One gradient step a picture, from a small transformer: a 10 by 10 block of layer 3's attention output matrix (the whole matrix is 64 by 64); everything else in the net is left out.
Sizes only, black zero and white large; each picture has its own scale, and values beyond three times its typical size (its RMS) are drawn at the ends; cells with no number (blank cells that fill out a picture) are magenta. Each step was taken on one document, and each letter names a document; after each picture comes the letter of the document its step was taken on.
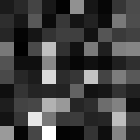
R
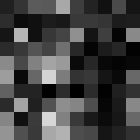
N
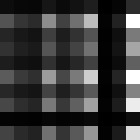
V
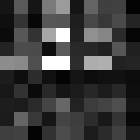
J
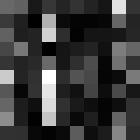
R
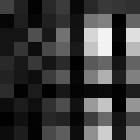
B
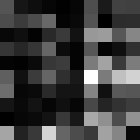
B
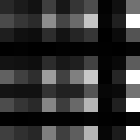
V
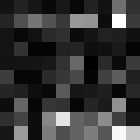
J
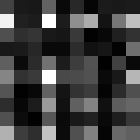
R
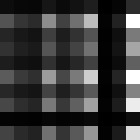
V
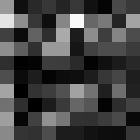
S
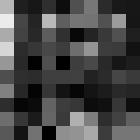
S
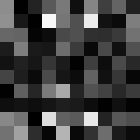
J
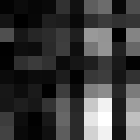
B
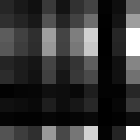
V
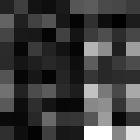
B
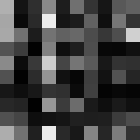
R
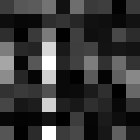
R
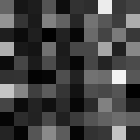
B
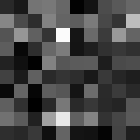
J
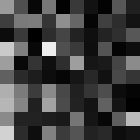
S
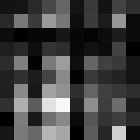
J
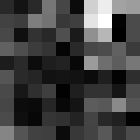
B
